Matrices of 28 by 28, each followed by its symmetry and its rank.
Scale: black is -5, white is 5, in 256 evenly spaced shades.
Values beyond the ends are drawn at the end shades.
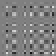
symmetric, rank one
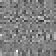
neither, rank five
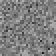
symmetric, full rank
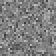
antisymmetric, full rank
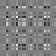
symmetric, rank one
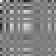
symmetric, rank one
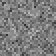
symmetric, full rank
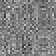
neither, rank five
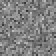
symmetric, full rank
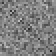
symmetric, full rank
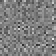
neither, rank five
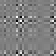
symmetric, rank one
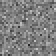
antisymmetric, full rank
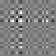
symmetric, rank one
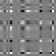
symmetric, rank one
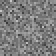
symmetric, full rank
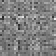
neither, rank five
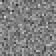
antisymmetric, full rank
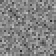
symmetric, full rank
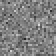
antisymmetric, full rank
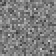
symmetric, full rank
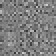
neither, rank five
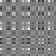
symmetric, rank one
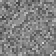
symmetric, full rank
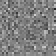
neither, rank five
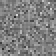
antisymmetric, full rank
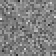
antisymmetric, full rank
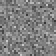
antisymmetric, full rank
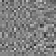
neither, rank five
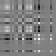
symmetric, rank one
